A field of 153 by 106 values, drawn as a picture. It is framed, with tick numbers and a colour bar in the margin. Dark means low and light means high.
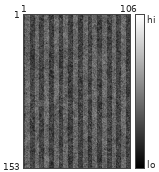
Slope: none. Average level on the scale: 30%. Grain: streaks running down. Stripes: upright, repeating 11 times.
